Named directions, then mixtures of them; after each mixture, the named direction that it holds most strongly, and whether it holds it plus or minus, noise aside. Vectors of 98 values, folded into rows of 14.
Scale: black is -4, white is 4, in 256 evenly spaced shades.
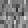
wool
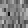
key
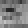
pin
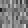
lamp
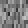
key, plus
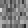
lamp, minus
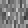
key, minus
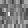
key, minus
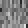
lamp, plus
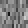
key, plus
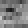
pin, plus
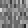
lamp, minus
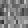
key, minus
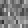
key, minus
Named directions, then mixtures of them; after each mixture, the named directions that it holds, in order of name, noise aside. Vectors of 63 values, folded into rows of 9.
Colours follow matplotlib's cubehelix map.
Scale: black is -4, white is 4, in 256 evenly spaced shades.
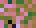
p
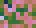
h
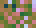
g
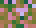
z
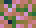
h, p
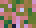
g, h, p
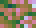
g, h, z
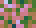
g, h, p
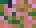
h, z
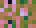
g, p, z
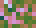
h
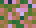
z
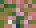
p, z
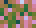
g, h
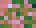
g, h, z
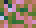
h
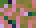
h, p, z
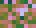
z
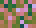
g, z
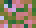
g, h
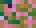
h, z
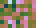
g, p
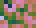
h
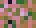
g, p, z
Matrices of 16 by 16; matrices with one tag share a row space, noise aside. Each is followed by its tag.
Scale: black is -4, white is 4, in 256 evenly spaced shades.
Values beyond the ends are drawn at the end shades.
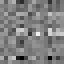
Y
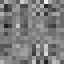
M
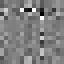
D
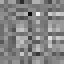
Y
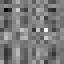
M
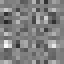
M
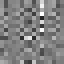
D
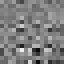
Y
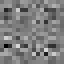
M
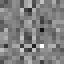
D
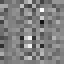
D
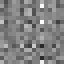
D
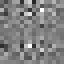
D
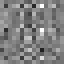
D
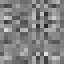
M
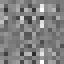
D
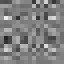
M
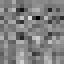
Y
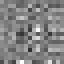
Y
